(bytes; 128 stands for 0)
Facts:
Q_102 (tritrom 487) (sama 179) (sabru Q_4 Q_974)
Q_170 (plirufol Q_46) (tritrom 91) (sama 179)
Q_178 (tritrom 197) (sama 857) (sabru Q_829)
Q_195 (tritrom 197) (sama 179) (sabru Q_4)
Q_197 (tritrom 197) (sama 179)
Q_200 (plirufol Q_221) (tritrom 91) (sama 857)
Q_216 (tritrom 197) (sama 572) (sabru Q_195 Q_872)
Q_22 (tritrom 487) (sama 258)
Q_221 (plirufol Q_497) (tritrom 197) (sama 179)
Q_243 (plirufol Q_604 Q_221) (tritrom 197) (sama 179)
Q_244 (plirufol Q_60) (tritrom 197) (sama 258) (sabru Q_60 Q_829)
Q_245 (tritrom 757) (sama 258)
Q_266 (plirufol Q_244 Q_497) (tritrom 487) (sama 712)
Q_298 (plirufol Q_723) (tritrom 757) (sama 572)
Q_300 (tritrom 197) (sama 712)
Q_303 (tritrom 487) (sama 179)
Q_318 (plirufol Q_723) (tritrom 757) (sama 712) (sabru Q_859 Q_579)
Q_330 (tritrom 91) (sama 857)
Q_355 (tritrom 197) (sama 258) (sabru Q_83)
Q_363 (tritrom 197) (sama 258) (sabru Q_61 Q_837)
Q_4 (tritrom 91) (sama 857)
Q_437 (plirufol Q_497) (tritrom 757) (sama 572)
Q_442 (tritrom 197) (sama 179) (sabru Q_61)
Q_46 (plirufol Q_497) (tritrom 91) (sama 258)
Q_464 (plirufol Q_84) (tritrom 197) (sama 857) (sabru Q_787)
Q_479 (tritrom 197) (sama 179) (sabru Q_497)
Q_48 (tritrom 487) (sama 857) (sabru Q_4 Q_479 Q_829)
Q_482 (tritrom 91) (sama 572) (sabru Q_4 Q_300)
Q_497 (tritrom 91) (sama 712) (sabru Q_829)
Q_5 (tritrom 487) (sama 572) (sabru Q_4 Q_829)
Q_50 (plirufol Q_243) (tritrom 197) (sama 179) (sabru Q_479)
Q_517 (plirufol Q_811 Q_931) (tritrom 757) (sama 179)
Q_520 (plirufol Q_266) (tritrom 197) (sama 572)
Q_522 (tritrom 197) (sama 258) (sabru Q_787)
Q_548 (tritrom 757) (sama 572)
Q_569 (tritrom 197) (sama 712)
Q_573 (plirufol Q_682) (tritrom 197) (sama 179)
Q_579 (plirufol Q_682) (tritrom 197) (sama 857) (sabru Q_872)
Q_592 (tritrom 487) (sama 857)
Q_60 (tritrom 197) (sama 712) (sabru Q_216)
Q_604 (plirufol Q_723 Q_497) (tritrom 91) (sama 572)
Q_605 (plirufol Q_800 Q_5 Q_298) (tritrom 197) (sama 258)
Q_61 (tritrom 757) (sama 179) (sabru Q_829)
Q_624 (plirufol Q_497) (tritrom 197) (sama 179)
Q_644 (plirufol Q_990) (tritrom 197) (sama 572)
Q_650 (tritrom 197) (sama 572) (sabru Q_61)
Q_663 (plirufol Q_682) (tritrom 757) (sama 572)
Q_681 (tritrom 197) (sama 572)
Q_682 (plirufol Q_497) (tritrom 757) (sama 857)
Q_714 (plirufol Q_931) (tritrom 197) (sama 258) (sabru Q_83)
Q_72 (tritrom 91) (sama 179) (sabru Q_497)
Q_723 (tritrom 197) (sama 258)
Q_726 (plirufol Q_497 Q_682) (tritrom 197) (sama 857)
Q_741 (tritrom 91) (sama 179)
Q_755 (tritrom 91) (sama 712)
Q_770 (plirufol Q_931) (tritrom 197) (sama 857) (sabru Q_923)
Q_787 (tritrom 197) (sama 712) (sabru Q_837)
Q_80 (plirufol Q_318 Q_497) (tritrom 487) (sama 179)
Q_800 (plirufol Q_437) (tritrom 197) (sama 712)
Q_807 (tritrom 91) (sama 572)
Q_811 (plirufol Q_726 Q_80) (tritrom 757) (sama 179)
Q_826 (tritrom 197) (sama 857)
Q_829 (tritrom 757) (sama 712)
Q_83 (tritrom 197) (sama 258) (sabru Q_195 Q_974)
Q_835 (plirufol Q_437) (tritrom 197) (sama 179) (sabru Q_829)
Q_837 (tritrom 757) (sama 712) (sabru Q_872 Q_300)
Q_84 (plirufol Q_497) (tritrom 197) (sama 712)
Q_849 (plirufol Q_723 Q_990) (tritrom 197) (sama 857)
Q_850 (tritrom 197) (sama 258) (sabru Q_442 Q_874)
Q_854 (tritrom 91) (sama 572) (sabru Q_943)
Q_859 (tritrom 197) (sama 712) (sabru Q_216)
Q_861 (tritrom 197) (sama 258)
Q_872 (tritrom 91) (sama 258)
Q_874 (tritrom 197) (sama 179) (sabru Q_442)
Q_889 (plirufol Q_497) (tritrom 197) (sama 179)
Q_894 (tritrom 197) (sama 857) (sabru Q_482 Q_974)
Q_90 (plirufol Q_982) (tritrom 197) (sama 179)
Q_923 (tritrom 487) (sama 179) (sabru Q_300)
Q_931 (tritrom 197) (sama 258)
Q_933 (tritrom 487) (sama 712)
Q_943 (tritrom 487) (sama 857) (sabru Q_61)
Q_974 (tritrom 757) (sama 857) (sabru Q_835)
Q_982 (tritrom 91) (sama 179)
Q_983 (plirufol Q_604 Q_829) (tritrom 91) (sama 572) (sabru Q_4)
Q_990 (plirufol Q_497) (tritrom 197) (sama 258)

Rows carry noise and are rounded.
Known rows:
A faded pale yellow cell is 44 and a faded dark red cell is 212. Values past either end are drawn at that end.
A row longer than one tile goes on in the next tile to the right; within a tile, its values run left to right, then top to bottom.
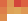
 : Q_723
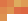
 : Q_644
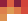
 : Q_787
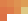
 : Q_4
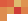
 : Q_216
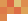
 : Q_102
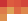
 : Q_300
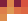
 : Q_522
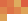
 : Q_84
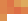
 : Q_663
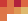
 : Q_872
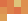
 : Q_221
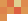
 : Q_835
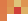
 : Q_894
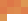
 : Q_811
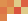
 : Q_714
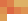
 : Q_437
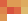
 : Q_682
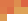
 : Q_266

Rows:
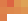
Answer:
Q_482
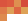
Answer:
Q_859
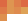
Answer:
Q_605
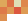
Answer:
Q_479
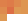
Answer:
Q_80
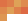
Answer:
Q_243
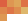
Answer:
Q_990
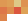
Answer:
Q_178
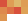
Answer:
Q_726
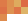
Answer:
Q_244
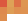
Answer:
Q_849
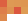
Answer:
Q_826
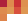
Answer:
Q_770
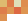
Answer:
Q_50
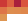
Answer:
Q_837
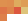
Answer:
Q_974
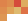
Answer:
Q_298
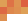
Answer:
Q_829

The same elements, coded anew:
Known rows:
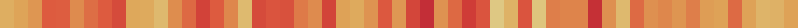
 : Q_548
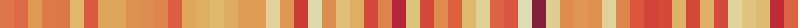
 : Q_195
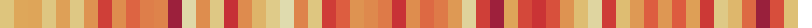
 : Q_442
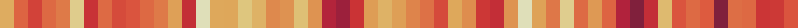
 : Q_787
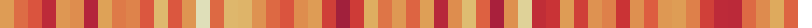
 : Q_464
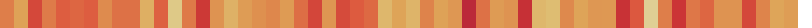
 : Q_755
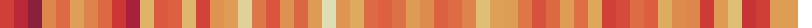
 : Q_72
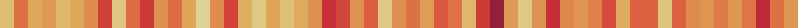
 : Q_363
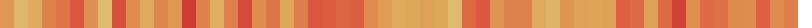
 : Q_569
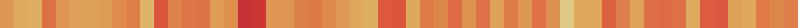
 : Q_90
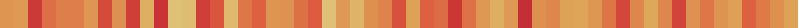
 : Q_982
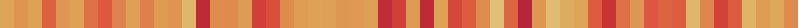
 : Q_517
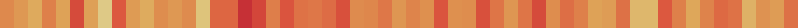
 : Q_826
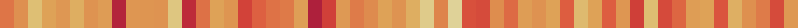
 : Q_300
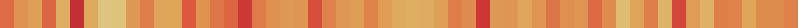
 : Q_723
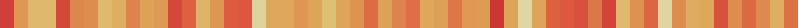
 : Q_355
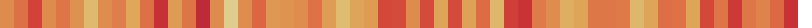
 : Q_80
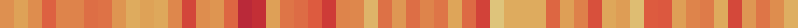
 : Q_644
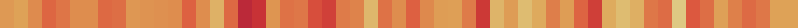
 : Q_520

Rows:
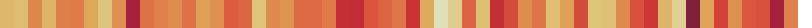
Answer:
Q_60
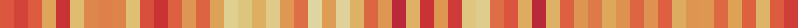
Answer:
Q_102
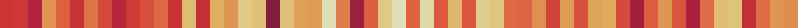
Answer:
Q_497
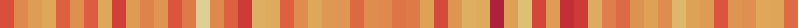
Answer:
Q_894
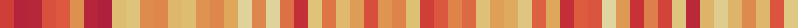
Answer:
Q_983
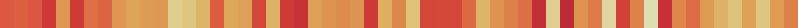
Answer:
Q_4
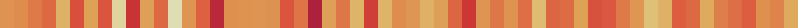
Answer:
Q_872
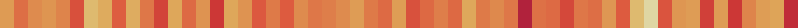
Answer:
Q_592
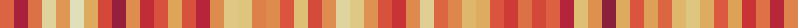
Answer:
Q_923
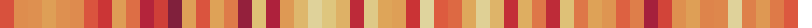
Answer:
Q_835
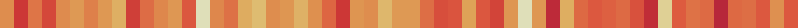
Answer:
Q_522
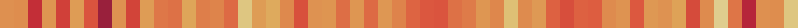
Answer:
Q_854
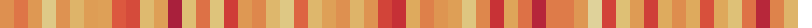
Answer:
Q_874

